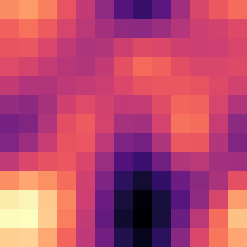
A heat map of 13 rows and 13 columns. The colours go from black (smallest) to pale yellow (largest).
The top right is the smoothest part. The bottom middle is the ninth with the lowest average. No lone cell stands out from its neighbours. The bottom left is the ninth with the highest average.
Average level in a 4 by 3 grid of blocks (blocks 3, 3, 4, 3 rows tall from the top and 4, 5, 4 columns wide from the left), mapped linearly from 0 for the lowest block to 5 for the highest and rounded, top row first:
3 2 3
2 3 3
3 1 2
5 0 3
